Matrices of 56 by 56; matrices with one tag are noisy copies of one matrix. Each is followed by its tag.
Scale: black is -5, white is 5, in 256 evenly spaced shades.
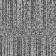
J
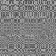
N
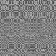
N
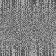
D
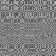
N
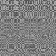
N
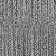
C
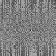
D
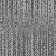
C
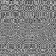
N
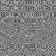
N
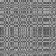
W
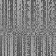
J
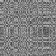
W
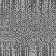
D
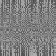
D
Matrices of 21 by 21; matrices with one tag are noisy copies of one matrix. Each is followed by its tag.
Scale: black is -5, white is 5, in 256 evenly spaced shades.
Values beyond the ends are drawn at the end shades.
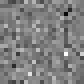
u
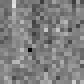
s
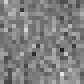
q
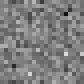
u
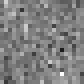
q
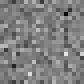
u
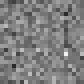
u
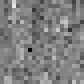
s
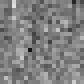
s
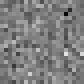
u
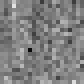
s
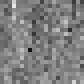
s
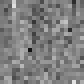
s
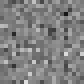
u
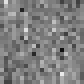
q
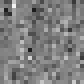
s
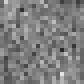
q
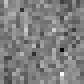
q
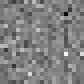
u
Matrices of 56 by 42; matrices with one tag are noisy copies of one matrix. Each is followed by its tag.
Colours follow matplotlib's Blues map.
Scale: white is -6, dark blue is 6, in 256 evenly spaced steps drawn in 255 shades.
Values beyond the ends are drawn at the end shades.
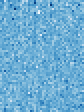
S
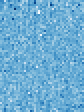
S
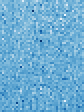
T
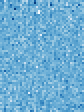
S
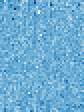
S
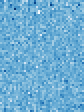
S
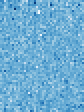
S
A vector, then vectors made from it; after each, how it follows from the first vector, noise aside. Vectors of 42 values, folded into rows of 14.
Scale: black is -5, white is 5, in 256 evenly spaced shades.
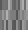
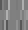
partly zeroed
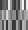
scaled up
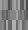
negated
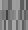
negated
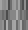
negated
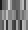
scaled up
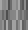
negated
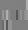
partly zeroed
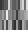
scaled up
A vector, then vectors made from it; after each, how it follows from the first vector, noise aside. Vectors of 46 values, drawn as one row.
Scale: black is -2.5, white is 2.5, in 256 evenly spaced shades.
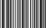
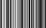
sign-scrambled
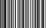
reversed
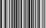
negated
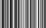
wrapped around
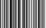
wrapped around
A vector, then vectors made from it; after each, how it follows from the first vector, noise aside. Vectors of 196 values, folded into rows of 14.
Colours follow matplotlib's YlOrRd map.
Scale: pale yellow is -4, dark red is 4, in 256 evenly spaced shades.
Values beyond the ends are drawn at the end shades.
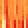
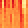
reversed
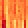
negated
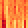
negated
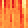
reversed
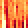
scaled up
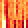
scaled up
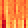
negated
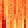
negated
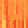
shrunk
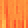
shrunk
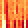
scaled up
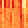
reversed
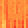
shrunk
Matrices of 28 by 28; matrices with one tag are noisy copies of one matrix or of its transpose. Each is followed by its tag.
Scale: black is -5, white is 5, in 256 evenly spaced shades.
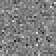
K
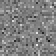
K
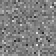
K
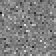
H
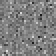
K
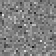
H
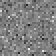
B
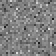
B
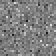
H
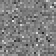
K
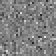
K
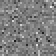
K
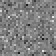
B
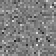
K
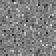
H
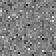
B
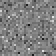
B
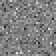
B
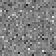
B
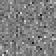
K
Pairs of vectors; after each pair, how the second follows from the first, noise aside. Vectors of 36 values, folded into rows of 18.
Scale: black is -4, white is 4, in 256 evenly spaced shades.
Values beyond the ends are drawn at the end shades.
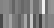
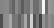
copied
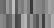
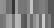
negated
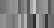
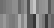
copied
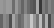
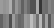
copied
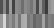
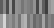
copied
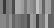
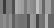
copied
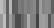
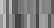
copied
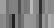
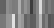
negated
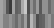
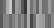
negated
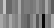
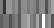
negated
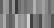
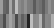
negated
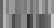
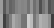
negated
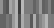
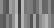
copied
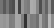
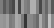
copied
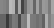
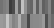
negated
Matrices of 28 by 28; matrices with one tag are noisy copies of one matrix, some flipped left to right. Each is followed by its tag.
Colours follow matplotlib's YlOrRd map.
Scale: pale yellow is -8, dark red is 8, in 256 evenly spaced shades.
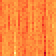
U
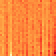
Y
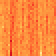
U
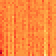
Y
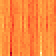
U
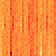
U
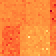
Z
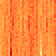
U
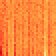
Y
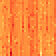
U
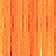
U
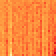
Y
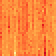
U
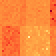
Z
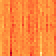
U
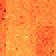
Z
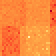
Z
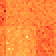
Z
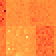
Z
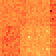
Z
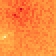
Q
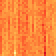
U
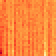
Y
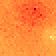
Q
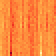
U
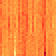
U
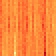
U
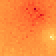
Q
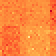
Z
